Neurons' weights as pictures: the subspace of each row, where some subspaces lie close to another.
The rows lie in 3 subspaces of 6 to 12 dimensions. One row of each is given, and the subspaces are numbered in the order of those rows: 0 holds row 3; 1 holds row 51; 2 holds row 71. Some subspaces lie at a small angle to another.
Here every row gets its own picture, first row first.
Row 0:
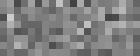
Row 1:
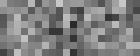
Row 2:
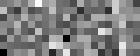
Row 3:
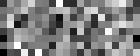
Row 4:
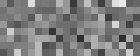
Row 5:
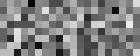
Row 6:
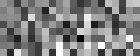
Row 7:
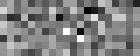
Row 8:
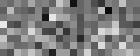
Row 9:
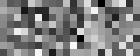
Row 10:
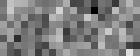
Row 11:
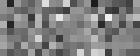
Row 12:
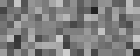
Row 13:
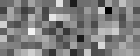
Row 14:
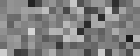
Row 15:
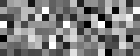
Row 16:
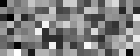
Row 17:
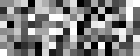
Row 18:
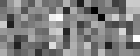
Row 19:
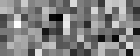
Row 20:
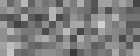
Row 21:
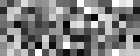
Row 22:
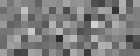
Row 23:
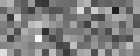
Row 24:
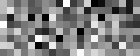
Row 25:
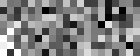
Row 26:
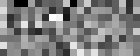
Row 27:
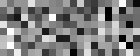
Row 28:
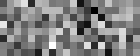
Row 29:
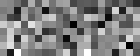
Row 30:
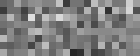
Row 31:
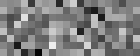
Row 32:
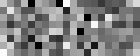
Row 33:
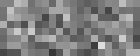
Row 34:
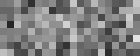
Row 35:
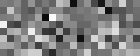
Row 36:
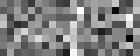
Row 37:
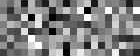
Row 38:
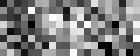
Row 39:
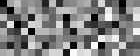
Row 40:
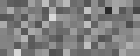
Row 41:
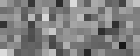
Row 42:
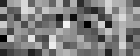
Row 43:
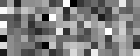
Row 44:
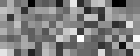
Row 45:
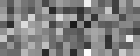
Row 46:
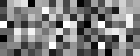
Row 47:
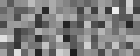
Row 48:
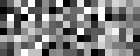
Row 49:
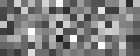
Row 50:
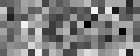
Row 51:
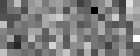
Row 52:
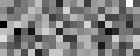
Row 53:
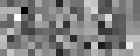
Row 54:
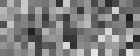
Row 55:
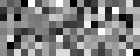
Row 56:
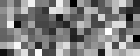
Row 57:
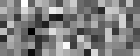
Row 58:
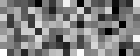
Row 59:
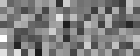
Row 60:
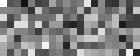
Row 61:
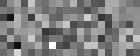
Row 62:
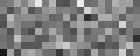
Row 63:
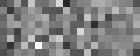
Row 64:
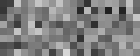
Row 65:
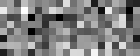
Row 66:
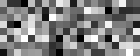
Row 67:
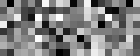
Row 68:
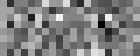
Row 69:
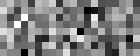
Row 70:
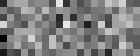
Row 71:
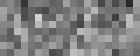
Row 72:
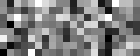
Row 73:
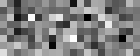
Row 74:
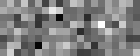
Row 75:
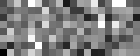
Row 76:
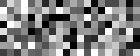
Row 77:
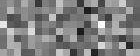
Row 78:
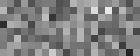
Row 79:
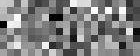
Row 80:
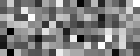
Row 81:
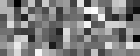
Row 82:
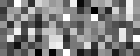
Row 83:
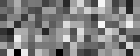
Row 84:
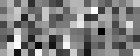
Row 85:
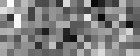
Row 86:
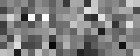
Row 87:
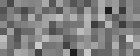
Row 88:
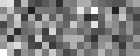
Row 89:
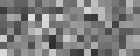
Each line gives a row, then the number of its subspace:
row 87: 2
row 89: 1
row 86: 0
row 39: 1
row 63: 0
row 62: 2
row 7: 2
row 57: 0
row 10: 1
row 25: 2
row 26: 1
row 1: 1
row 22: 2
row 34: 0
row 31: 0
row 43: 1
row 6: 2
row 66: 1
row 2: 2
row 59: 0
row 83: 2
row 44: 2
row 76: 1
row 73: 1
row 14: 2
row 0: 1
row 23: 1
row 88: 1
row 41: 0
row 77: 2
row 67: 2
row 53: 2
